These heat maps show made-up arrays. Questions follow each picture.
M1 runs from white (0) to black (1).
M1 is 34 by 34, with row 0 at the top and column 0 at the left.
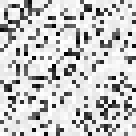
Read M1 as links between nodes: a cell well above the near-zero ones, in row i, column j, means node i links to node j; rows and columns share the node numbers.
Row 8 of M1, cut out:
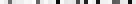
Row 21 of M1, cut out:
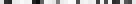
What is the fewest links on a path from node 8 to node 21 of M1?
1
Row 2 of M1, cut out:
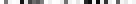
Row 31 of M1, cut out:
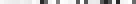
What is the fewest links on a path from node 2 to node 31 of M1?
2
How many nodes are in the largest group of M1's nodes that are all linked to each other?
6
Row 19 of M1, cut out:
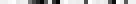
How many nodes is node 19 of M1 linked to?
11
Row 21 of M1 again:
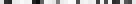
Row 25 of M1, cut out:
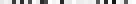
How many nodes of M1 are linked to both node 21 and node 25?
5
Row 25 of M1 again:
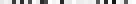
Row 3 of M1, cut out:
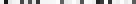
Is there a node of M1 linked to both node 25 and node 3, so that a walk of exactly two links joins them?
yes
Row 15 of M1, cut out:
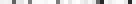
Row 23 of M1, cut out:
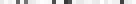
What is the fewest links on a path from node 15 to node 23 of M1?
4
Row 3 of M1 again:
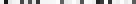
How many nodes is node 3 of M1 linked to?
10
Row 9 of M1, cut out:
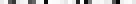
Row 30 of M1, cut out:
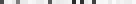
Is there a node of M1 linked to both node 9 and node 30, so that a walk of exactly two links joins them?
no
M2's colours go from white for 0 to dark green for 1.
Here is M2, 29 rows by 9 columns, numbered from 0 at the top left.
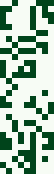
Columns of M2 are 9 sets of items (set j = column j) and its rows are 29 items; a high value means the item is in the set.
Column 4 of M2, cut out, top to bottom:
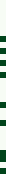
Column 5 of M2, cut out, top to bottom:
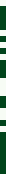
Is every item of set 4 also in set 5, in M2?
yes
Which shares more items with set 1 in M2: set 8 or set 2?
set 8
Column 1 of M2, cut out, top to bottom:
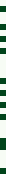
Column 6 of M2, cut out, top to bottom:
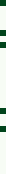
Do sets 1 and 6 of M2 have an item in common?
no
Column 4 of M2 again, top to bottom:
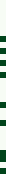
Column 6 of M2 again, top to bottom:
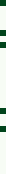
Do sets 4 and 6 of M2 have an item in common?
no
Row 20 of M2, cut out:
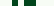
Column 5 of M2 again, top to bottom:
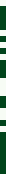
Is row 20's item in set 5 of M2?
yes
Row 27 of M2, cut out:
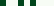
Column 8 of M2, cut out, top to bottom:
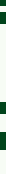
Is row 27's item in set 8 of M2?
no
